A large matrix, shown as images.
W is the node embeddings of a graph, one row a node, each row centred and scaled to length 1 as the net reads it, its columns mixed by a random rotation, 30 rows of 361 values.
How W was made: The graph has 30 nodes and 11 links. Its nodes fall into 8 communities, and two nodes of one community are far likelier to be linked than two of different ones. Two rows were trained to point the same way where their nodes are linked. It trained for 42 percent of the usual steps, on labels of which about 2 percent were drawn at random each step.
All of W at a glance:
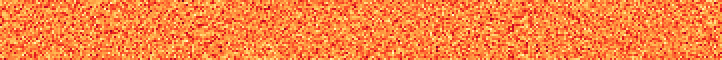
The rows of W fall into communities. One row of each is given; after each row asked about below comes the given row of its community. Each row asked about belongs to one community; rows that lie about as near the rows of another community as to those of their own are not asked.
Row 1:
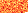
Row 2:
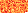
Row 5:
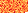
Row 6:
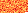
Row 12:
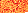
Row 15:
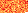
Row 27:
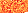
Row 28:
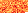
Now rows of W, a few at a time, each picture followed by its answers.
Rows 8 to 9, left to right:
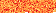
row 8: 12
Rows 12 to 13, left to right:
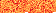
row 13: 28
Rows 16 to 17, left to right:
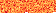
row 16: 2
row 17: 6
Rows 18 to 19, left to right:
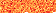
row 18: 27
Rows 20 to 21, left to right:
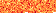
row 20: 1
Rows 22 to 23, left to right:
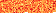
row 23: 15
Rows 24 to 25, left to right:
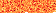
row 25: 15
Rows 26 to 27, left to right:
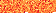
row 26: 5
